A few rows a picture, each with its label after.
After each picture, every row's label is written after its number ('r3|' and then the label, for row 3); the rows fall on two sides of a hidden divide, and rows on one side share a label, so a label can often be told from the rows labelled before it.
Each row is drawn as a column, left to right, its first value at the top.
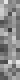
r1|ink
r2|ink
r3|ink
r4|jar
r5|ink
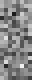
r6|ink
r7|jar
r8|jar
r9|ink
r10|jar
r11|ink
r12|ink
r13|ink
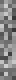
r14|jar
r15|ink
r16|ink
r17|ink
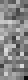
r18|jar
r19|ink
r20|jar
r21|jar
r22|jar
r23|ink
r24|jar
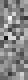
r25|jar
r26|ink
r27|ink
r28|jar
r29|jar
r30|jar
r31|ink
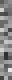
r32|ink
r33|jar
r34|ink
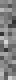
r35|jar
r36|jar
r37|jar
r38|jar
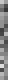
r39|ink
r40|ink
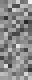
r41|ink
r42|ink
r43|jar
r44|jar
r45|ink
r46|ink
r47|ink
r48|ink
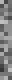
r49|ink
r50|jar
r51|jar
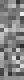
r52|ink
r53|jar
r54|jar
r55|jar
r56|jar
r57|jar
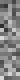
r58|jar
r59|ink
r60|ink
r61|jar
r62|ink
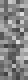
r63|jar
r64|jar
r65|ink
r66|ink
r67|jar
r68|jar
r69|ink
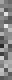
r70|ink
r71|ink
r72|jar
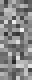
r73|ink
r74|jar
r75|ink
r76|jar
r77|jar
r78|jar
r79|ink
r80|ink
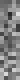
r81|jar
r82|ink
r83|jar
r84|ink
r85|ink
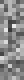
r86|jar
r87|jar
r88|ink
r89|ink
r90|jar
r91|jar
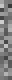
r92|jar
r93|ink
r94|jar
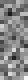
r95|jar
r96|jar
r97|ink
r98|ink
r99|jar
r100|ink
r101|jar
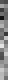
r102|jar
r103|jar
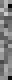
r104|jar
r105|ink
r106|ink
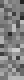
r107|jar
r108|jar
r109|jar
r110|jar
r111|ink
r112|jar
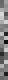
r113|ink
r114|jar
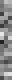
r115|ink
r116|ink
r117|ink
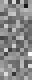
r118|ink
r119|ink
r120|ink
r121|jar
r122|jar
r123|ink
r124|jar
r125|ink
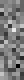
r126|ink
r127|jar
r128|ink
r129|jar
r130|jar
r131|ink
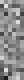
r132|jar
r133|ink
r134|jar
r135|ink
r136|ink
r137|ink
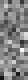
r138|ink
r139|ink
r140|jar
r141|ink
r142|jar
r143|ink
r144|ink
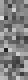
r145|ink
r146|jar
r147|ink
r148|jar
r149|jar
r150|jar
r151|ink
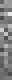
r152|jar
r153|ink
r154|jar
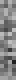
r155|ink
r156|ink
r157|ink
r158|jar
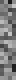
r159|jar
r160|jar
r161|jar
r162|jar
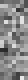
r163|jar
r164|jar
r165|ink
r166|jar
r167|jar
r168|jar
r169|jar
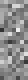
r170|ink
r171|ink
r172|ink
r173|ink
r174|jar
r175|jar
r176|ink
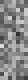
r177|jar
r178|ink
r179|ink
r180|ink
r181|jar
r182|jar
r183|ink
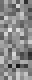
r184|jar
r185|ink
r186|jar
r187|ink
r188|jar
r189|ink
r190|jar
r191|jar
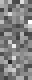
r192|jar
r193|ink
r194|ink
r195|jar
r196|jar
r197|ink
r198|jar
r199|jar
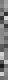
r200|jar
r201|ink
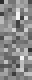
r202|jar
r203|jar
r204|jar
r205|jar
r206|ink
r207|ink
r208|ink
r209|jar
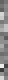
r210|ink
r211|jar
